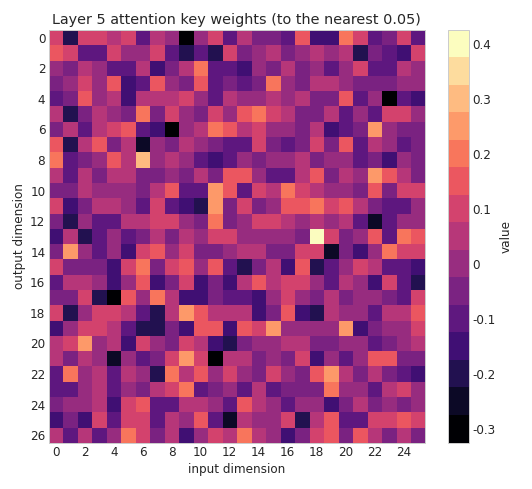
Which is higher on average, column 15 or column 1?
column 15
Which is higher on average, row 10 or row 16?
row 10
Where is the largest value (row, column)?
13 18
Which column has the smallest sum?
1
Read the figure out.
Title: Layer 5 attention key weights (to the nearest 0.05)
x-axis: input dimension, ticks 0 2 4 6 8 10 12 14 16 18 20 22 24
y-axis: output dimension, ticks 0 2 4 6 8 10 12 14 16 18 20 22 24 26 (0 at the top)
Colour bar: value, ticks -0.3 -0.2 -0.1 0 0.1 0.2 0.3 0.4
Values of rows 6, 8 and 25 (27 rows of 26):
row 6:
-0.05 0.05 -0.1 0.05 0.1 0.15 -0.1 -0.15 -0.3 0 0.05 0.2 0.15 0.05 0.1 0 0 -0.05 0.05 -0.15 -0.1 -0.05 0.25 0 -0.05 -0.05
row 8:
0.2 -0.1 -0.05 0 0.15 0.05 0.3 0 0.05 0 -0.1 -0.15 -0.1 0 -0.05 0 0 0.05 -0.05 0 0 -0.1 -0.05 -0.15 0 -0.05
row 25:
-0.15 -0.05 -0.15 0.1 -0.1 0.1 0.1 -0.1 0.05 0 0.15 -0.1 -0.25 0.05 0 0 0.1 -0.2 0.05 0.15 -0.1 -0.1 0.1 0.1 0.15 0.1
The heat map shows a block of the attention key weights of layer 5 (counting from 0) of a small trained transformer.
